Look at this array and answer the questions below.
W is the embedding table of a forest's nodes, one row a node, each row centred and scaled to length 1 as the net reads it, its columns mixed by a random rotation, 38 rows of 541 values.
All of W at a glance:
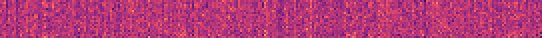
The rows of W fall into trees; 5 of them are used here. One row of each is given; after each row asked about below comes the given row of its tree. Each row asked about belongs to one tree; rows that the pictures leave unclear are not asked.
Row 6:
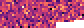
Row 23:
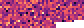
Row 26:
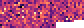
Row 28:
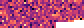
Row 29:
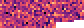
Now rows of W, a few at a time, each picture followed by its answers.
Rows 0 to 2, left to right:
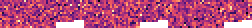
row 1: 29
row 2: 6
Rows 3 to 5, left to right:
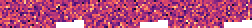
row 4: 6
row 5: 23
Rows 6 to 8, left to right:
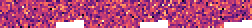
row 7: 23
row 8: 29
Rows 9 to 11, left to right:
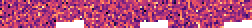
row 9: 28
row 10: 23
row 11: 29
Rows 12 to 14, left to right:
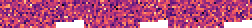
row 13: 28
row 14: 23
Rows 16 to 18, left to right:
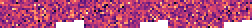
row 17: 26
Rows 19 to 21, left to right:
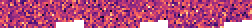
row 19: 28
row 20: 28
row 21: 29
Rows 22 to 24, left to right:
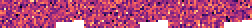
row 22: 26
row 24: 29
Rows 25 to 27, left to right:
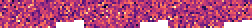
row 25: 23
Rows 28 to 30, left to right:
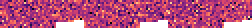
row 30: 28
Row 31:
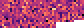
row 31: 6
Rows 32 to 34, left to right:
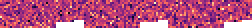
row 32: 23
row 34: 6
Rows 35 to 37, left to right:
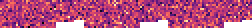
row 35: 6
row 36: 23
